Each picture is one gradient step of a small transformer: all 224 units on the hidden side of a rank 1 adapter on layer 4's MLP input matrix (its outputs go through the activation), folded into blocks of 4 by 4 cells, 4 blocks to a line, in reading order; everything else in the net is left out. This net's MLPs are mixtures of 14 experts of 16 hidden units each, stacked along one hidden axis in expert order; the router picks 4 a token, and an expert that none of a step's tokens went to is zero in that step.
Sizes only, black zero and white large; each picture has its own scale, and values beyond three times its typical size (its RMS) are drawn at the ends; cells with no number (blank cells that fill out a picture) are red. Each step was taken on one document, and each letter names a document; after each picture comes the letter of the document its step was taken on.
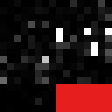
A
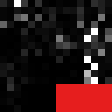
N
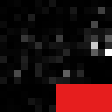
A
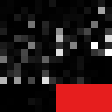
A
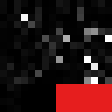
N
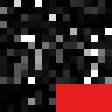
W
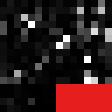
N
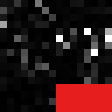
W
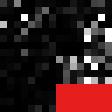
N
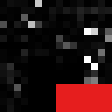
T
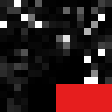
T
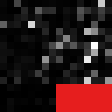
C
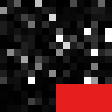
W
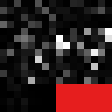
W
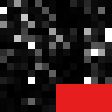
W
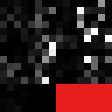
N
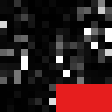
A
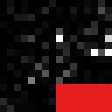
A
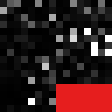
W
